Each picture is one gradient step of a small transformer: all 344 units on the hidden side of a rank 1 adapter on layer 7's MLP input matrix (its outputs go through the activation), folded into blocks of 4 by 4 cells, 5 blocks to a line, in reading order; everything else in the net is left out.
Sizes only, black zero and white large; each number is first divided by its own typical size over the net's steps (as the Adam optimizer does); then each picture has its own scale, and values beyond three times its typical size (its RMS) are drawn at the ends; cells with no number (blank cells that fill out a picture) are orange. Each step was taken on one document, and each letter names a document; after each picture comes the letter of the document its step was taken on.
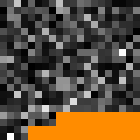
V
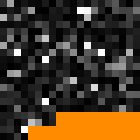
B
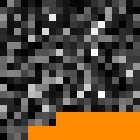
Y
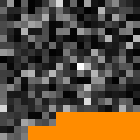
Y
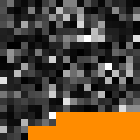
V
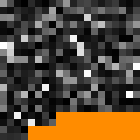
Y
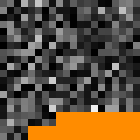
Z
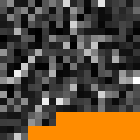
V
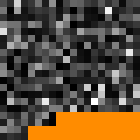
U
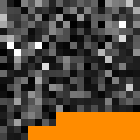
U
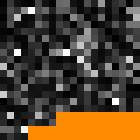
B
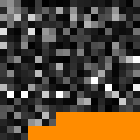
Y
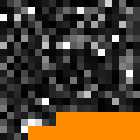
B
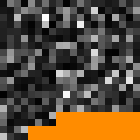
V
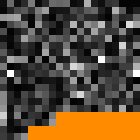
Y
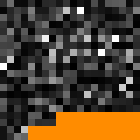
B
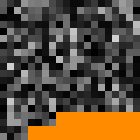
Z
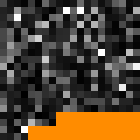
B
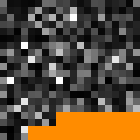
V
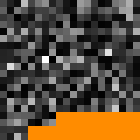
Z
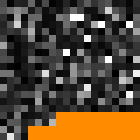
Y
